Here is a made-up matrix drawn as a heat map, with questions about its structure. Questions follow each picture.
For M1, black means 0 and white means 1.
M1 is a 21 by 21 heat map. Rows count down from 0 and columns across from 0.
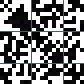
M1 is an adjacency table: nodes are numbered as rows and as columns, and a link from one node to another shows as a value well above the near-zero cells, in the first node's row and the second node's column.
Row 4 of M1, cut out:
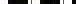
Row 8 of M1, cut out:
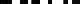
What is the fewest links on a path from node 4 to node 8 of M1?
1
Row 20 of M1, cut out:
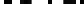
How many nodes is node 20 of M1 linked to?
11
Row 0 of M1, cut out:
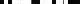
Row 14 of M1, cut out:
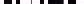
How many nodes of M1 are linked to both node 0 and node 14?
7
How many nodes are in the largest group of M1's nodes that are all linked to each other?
5
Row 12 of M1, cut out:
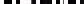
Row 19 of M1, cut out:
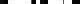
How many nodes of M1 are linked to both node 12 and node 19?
8
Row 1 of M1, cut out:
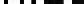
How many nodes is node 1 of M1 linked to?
10
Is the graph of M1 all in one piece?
yes
